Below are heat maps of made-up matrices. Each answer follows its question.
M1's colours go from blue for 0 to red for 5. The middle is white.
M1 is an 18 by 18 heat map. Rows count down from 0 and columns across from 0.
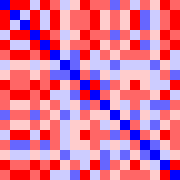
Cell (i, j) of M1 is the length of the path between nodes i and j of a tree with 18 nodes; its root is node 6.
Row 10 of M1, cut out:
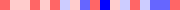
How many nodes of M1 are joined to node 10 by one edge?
3
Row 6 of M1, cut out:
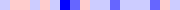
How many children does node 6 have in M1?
3
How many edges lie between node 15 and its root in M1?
1
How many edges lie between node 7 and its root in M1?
1
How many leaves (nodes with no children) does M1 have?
12
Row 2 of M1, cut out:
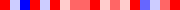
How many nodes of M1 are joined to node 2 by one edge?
1
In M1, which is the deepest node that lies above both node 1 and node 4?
14
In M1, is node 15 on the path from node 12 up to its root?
yes
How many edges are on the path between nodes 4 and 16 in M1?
4
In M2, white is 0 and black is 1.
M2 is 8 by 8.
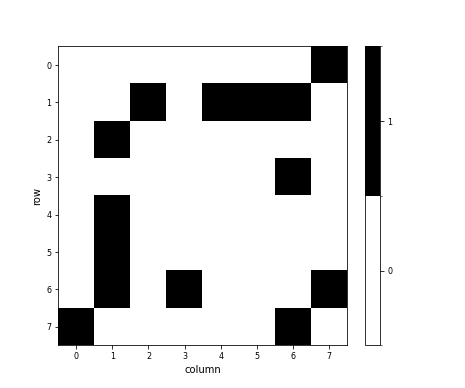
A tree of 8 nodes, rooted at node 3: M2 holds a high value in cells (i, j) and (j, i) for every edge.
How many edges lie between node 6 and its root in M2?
1
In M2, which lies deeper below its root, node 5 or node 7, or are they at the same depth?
node 5
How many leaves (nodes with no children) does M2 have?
4
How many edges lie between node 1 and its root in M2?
2
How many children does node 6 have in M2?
2
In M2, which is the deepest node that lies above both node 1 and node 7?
6
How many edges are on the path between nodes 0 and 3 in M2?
3
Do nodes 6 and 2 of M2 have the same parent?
no
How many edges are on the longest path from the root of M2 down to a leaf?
3
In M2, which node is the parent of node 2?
1
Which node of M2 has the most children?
1
